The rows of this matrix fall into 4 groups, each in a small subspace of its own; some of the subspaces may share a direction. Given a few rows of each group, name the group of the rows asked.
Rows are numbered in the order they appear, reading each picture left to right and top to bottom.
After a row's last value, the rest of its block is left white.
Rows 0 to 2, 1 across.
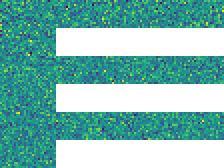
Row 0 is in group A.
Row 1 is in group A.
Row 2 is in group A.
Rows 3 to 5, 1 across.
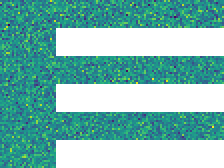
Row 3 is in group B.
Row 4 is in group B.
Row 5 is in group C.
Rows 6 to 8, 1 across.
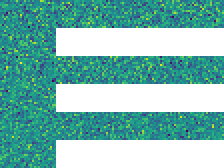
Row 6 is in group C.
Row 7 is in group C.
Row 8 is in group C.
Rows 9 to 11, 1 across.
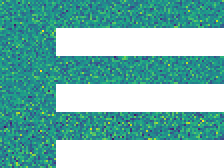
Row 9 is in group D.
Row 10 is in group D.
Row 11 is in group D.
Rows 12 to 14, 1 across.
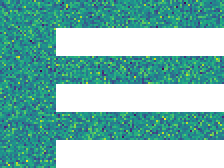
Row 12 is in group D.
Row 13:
A
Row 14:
A
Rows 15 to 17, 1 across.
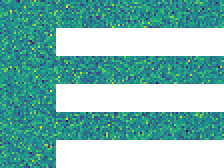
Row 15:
A
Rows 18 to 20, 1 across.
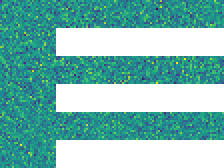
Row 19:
D
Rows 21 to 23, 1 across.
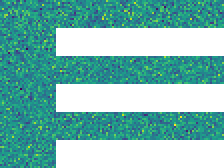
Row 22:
B
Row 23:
C
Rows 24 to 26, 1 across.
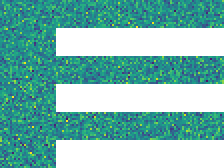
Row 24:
B
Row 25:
D
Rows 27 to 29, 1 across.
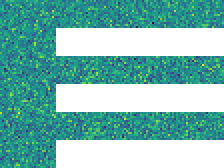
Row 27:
B
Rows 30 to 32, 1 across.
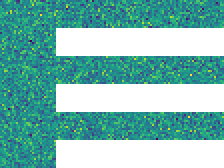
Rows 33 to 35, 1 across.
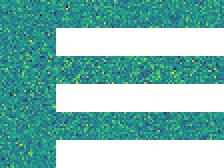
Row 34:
C
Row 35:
B
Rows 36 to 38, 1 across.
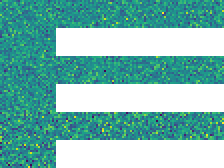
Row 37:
A
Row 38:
A
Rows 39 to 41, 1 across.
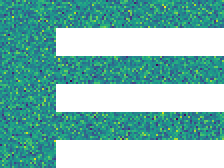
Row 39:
D
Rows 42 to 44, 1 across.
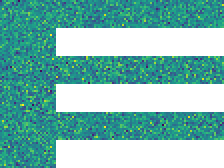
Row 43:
D
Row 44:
A
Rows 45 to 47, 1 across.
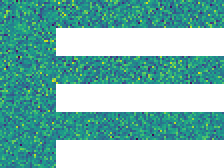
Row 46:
C
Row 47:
B
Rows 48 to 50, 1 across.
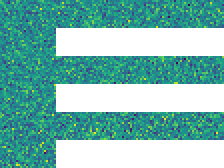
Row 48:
D
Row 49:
D
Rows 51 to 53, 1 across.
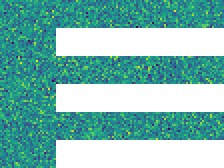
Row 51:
B
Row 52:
C
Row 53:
D
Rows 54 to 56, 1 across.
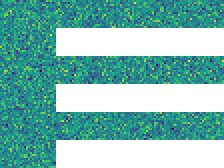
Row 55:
D
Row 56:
C
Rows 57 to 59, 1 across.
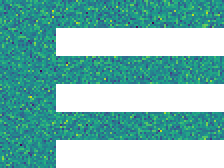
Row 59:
B
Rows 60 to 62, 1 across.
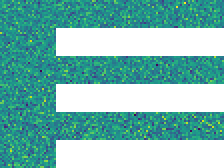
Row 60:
D
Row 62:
C
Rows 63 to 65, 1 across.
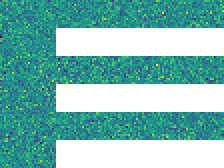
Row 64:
C
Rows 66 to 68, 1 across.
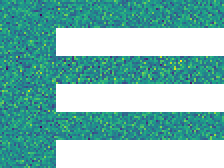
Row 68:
D
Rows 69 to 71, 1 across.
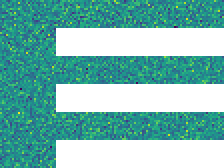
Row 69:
D
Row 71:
C
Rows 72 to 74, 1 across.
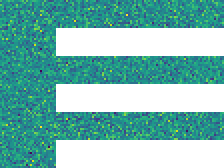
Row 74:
D
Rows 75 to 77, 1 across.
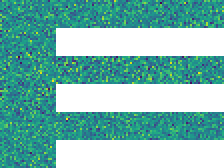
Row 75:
A
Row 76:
C
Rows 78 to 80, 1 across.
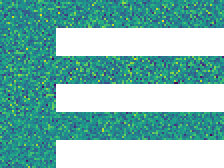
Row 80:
A
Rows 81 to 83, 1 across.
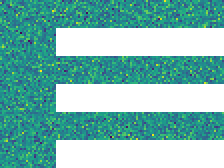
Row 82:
D
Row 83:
B
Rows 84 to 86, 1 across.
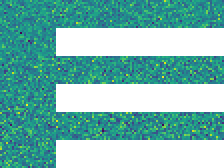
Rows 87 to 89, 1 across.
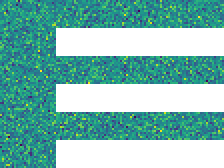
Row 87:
C
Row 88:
C
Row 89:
B
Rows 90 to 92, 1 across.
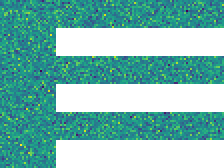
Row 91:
D
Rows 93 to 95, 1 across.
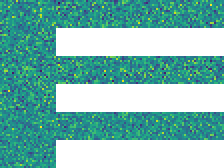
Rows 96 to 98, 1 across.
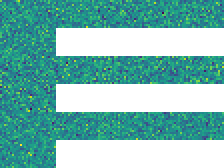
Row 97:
A
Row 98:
B
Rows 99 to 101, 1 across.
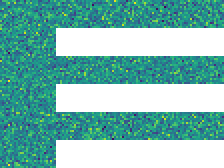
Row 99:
A
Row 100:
B
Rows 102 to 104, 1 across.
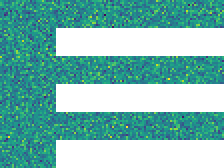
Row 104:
B
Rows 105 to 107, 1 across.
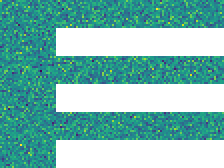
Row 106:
C
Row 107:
B
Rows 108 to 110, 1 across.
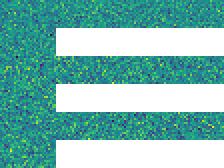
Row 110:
C
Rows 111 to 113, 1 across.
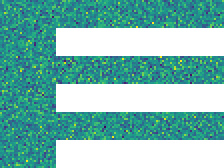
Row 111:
B
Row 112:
C
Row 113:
C
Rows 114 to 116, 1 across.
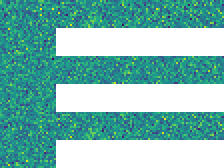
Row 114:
D
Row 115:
D
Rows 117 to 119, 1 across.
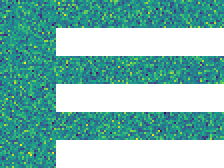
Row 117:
C
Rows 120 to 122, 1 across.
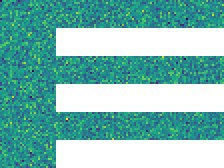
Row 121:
D
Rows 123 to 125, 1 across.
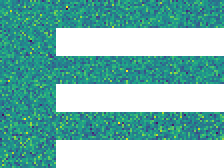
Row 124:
B
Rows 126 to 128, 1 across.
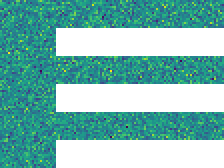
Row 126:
A
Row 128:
B
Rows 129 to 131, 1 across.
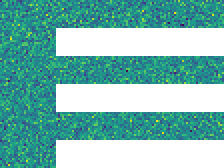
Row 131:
D
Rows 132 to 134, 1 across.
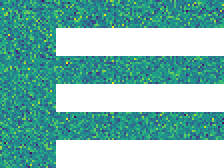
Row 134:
A
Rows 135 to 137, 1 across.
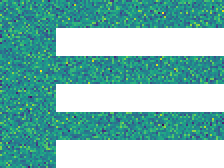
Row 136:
A
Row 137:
A
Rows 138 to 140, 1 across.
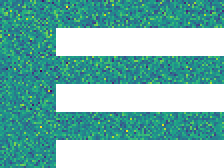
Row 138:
A
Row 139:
D
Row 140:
A
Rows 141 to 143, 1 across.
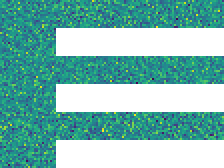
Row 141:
D
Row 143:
A
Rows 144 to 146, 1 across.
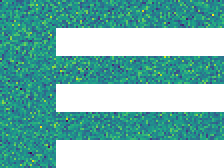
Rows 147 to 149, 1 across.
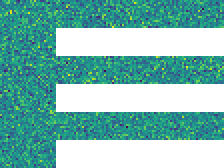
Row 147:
A
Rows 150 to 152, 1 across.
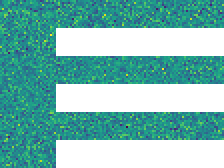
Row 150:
D
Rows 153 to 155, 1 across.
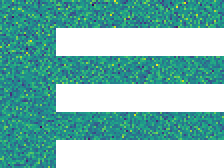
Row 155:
C
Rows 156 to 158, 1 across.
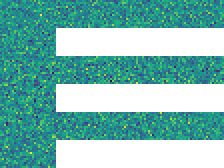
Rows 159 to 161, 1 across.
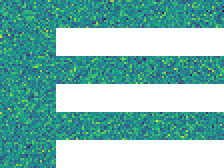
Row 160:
C
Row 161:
C
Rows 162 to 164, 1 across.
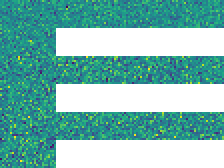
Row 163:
C
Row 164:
D
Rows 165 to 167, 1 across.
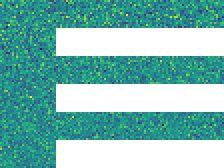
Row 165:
B
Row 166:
C
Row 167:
A
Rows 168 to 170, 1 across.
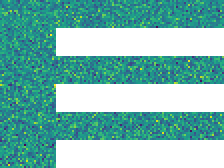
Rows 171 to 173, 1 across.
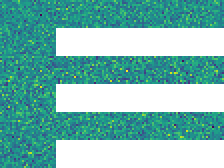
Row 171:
A
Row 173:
C
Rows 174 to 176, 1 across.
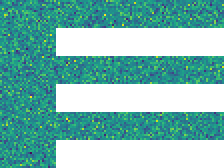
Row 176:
C
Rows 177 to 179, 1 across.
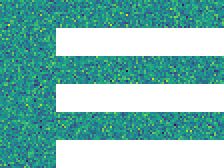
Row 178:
B
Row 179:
C
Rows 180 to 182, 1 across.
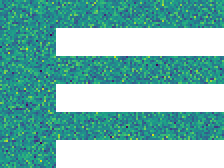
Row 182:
B
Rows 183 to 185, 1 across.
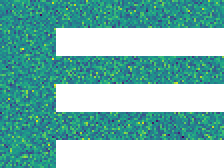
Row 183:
D
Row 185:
C
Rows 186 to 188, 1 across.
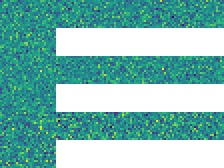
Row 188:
C
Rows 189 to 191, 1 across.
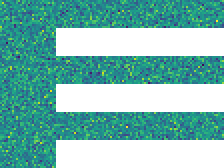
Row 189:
D
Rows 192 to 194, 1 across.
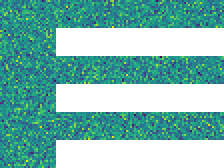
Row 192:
A
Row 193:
C
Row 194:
C
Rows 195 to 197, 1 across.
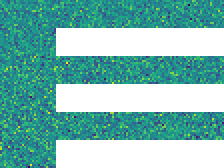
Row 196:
C
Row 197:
A
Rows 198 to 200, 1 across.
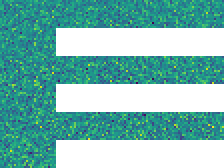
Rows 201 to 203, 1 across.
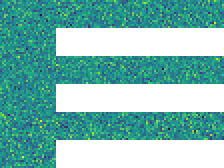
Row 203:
D
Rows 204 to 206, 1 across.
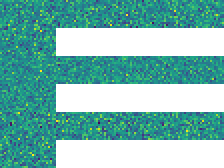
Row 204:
B
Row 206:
A
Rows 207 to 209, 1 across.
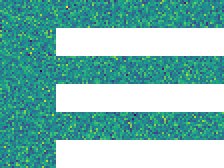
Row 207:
A
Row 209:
D
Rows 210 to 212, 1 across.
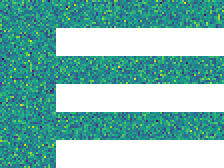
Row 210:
A
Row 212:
D
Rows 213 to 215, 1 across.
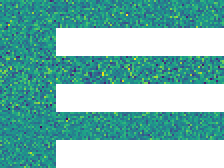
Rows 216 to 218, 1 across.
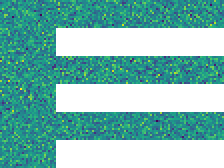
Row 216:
A
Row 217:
B
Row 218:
C
